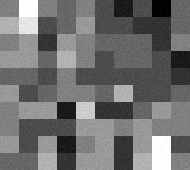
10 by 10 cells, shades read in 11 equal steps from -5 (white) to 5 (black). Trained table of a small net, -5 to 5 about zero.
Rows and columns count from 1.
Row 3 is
0 -1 3 -1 0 1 1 1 3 0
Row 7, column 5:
-3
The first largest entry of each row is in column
9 8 3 10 10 2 4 2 4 4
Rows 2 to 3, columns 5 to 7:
-1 2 2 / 0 1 1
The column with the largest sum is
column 7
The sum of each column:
-3 -4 7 12 -4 10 17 8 6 12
